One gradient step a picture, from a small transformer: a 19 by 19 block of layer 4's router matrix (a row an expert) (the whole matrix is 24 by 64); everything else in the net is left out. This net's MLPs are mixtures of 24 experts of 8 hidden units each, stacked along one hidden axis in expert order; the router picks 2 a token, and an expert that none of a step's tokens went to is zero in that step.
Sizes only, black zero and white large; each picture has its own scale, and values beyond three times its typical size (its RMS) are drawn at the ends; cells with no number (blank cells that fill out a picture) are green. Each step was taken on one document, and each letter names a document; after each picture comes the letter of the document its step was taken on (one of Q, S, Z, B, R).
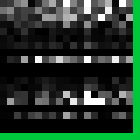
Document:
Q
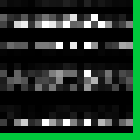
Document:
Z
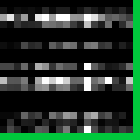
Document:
Z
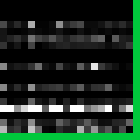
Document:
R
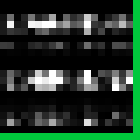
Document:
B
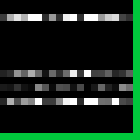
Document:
Q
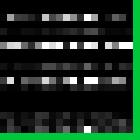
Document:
Z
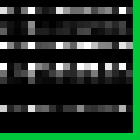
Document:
R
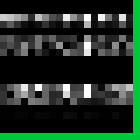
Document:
Q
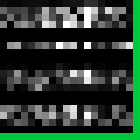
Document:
Z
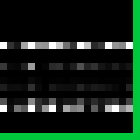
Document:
R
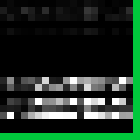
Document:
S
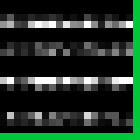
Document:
B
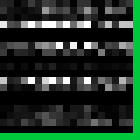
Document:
Z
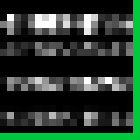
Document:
B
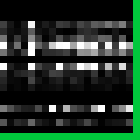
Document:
R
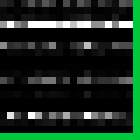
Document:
B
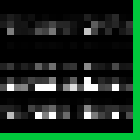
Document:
B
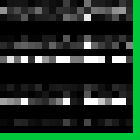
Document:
Q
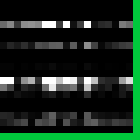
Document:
Z
